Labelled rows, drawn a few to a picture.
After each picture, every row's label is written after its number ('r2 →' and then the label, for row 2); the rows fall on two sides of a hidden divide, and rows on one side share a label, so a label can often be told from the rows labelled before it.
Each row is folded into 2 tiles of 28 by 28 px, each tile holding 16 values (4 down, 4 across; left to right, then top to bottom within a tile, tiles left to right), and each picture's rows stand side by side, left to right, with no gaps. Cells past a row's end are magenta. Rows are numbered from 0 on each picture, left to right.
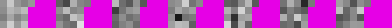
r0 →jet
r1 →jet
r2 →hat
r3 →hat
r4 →hat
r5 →jet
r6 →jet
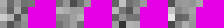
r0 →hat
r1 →jet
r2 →jet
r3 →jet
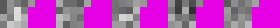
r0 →jet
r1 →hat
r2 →jet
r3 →hat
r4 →jet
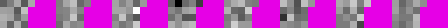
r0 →jet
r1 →jet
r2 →jet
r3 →hat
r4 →jet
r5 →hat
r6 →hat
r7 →hat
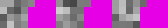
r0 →jet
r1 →hat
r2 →jet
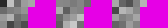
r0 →jet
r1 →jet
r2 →hat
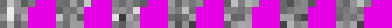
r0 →jet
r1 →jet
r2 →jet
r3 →hat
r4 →jet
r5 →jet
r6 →hat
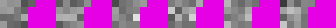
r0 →hat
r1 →jet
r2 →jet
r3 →jet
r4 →hat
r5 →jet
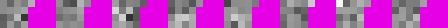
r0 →jet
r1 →hat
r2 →hat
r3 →jet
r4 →jet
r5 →jet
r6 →hat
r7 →hat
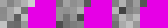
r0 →hat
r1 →jet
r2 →jet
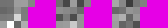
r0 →jet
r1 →hat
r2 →hat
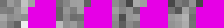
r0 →jet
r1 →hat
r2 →hat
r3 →jet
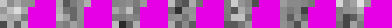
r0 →jet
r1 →hat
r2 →hat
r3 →hat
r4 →jet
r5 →hat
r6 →hat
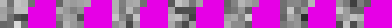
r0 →hat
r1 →jet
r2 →hat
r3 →jet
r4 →hat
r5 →jet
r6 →jet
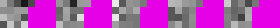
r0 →jet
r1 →hat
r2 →hat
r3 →hat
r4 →hat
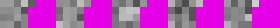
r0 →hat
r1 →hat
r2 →jet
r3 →hat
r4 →hat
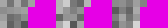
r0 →hat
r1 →jet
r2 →jet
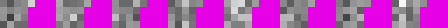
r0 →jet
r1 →jet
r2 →hat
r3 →hat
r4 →jet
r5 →hat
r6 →hat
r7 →jet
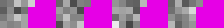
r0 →jet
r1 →jet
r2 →hat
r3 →jet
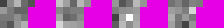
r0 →jet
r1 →hat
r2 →jet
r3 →jet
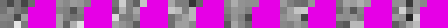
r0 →hat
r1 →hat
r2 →jet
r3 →jet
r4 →jet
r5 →jet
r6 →jet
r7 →hat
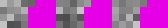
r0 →hat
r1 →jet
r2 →jet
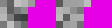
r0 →hat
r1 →jet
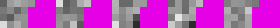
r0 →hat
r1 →hat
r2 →hat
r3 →jet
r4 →jet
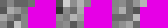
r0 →hat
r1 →jet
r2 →hat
